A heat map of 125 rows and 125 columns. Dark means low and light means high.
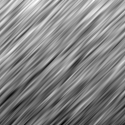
Slope: up to the top. Histogram: bell-shaped. Grain: diagonal, up to the right. Lone odd cells: none. Odd rows or columns: none.
